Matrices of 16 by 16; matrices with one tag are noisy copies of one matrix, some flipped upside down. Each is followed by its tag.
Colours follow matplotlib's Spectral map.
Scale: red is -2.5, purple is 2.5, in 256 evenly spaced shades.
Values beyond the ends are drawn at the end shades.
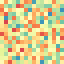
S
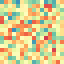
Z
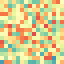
Z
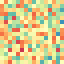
S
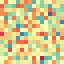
S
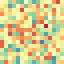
Z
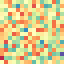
S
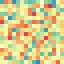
Z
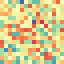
Z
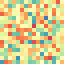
Z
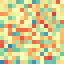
Z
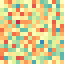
S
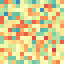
Z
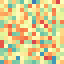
Z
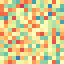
S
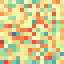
Z
